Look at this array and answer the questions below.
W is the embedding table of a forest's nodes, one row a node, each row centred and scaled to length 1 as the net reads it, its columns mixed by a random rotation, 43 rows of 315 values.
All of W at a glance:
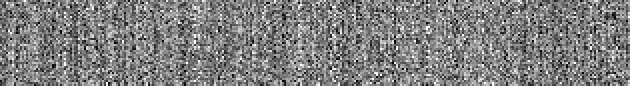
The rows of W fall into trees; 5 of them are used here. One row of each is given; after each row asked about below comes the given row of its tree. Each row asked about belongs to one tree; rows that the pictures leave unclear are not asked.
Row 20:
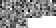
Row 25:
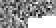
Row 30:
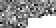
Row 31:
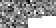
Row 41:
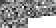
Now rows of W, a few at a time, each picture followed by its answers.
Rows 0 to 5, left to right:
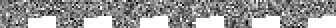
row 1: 41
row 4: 20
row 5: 30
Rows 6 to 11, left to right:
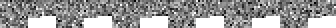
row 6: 31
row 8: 31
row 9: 20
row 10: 25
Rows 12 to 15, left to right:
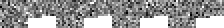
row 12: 20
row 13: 25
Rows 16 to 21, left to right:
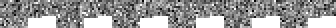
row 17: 20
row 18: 20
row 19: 31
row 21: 20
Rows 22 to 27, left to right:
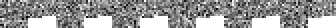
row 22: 25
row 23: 20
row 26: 25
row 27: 41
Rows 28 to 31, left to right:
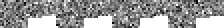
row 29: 25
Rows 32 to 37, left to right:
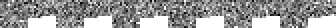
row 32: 25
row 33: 25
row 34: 20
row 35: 41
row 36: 31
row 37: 25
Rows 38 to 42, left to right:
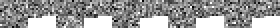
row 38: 30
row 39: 25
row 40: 20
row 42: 41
